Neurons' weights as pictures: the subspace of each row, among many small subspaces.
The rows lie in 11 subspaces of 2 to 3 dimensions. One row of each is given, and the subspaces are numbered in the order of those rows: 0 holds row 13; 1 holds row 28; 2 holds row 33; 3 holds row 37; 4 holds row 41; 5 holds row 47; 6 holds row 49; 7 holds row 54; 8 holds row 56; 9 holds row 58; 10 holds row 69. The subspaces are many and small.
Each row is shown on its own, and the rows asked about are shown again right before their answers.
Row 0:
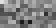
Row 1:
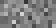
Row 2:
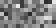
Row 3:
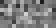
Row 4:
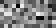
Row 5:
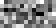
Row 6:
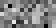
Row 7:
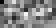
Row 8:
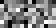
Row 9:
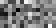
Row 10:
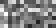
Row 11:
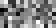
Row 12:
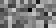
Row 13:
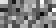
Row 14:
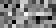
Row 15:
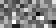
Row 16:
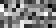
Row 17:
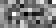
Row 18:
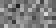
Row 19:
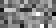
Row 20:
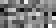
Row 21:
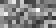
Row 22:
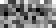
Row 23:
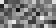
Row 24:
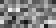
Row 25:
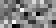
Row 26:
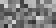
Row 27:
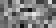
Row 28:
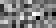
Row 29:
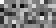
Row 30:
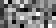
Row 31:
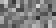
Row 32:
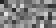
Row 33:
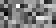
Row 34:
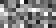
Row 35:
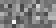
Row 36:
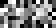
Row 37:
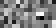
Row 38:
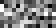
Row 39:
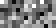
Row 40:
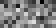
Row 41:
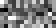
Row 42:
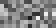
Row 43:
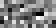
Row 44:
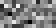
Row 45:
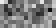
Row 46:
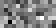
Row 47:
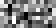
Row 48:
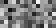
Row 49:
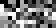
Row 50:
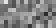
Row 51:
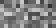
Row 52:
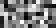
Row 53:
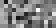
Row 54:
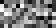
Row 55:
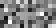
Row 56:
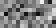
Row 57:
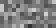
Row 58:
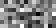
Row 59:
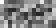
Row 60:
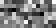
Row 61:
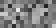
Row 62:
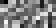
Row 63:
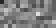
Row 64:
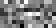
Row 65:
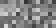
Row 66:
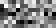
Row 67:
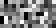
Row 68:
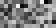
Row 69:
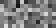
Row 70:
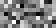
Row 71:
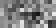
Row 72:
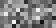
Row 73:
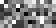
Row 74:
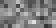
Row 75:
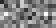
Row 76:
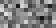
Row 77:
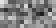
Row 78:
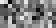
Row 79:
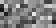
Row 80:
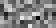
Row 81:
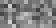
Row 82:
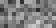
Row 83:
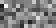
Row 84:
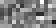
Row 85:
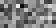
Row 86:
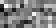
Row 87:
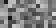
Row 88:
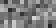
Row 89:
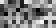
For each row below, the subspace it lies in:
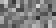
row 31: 0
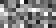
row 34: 10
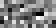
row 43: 1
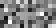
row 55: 3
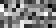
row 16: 7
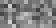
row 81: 5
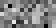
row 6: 9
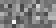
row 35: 9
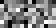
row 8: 3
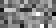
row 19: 9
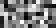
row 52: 1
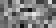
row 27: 8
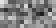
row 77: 4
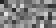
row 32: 1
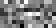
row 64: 10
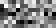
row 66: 6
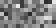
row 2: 2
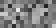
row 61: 9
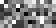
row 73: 6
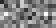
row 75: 1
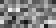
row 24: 3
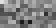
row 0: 6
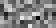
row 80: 1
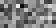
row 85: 2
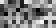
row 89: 8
